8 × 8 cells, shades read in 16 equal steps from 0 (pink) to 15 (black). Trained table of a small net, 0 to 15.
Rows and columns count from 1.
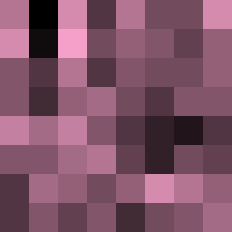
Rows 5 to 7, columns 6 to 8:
12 13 10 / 12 8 9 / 2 4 6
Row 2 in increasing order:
0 2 6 6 7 8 9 14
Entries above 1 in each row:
8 7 8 8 8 8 8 8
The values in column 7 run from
4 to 13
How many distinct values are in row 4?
6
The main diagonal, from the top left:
4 14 4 5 10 12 4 5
